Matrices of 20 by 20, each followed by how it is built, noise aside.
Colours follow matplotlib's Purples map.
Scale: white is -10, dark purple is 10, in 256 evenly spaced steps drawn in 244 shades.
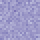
noise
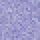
noise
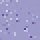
sparse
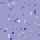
sparse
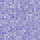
noise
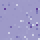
sparse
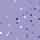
sparse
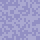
noise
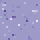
sparse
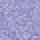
noise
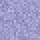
noise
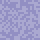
noise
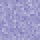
noise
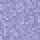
noise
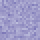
noise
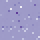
sparse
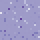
sparse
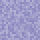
noise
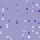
sparse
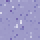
sparse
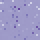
sparse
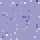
sparse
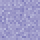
noise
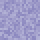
noise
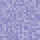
noise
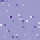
sparse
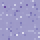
sparse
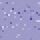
sparse
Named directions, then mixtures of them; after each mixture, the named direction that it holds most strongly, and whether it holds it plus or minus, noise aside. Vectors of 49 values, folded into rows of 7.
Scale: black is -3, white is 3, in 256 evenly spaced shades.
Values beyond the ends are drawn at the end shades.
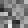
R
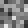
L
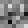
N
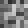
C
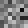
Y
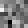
R, minus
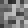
C, plus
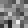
R, minus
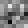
N, plus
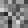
R, minus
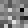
Y, plus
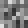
C, minus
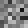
Y, plus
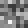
C, minus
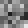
N, plus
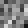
L, plus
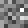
Y, minus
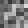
C, plus
